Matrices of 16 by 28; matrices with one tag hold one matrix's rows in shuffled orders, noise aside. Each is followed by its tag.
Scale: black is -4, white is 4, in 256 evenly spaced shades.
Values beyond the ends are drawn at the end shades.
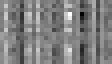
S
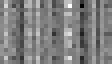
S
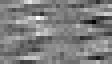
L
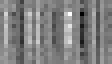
S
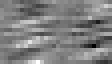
L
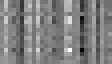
S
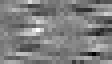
L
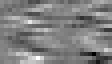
L
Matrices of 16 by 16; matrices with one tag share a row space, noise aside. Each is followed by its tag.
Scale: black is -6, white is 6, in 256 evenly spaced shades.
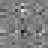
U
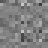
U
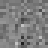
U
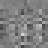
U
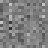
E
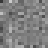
E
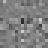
U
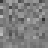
E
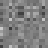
E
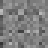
E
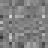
E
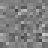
U
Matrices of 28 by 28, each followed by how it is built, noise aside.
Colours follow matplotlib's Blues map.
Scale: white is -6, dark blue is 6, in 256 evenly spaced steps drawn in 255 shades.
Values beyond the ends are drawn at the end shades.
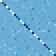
diagonal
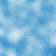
smooth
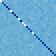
diagonal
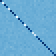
diagonal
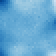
smooth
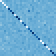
diagonal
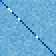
diagonal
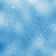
smooth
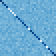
diagonal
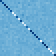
diagonal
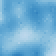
smooth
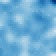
smooth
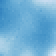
smooth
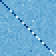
diagonal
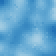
smooth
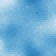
smooth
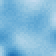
smooth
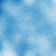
smooth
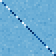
diagonal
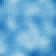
smooth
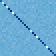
diagonal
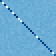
diagonal
